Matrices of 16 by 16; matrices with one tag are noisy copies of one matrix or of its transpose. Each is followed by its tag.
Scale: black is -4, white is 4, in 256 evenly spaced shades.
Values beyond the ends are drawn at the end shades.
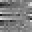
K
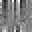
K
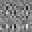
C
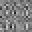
C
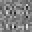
C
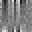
K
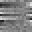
K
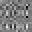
C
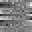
K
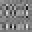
C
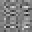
C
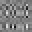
C
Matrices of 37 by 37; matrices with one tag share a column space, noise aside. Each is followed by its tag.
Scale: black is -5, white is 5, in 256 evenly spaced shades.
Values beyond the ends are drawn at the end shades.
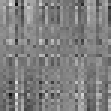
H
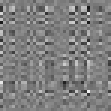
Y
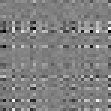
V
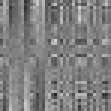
H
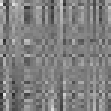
H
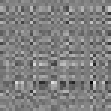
Y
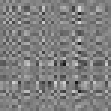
Y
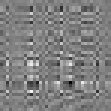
Y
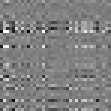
V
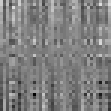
H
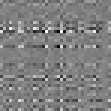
V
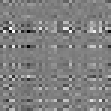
V
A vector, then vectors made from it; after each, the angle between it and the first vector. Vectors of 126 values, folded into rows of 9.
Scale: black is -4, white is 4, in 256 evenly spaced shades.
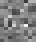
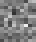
nearly parallel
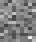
orthogonal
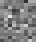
nearly parallel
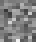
partly opposed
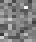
orthogonal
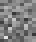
partly aligned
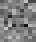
nearly opposite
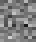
nearly opposite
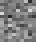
partly opposed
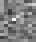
orthogonal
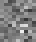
partly aligned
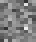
partly aligned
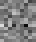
nearly opposite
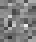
nearly parallel
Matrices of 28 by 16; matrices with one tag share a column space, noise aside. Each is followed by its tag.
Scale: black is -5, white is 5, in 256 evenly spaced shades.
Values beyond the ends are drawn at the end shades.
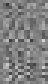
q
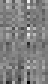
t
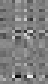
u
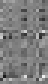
u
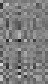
q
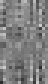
t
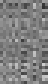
q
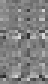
u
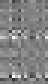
u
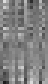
t
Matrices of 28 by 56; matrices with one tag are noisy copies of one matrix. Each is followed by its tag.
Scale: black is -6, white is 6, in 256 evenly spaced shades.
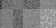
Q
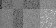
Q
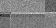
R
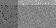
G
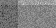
G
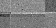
R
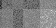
Q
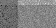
G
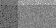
G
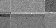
R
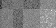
Q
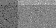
G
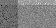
G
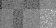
Q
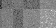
Q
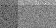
G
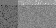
G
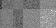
Q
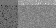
G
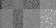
Q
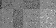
Q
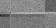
R
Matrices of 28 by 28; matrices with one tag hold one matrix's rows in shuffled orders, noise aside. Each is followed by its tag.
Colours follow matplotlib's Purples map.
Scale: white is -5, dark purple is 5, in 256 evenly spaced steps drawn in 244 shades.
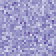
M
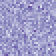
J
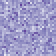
M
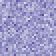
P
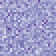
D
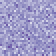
D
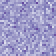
M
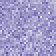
J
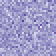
J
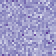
J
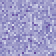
J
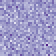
D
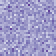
D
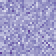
D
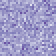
M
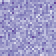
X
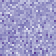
X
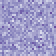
X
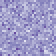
P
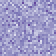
J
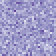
P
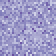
J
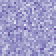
P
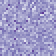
P
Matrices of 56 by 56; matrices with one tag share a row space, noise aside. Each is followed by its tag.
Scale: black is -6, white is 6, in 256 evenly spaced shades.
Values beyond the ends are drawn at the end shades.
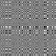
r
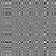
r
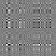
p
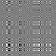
p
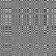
r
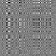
p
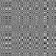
r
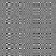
p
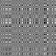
r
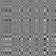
r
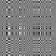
p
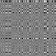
r
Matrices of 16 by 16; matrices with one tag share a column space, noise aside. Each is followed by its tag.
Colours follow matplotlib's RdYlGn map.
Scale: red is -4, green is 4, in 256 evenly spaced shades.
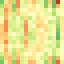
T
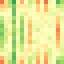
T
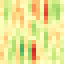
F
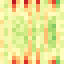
T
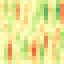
F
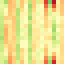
T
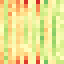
T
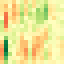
F
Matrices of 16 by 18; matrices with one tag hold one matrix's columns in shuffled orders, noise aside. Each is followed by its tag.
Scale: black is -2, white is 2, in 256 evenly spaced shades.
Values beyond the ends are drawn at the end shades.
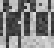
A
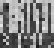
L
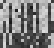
L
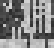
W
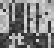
L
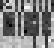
A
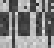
A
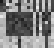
A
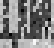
W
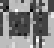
A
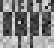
A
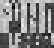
L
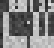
A
